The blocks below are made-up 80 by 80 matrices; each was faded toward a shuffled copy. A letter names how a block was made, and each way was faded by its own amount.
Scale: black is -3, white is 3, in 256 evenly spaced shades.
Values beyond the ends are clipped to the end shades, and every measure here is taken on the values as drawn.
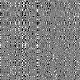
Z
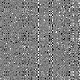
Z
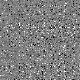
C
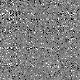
C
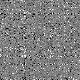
C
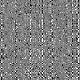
Z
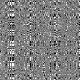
Z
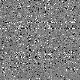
C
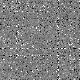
C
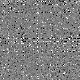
C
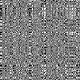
Z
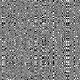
Z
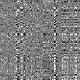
Z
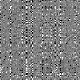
Z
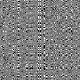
Z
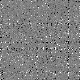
C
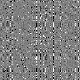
Z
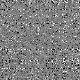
C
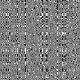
Z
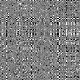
Z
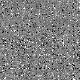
C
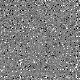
C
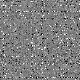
C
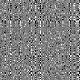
Z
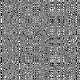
Z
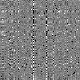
Z
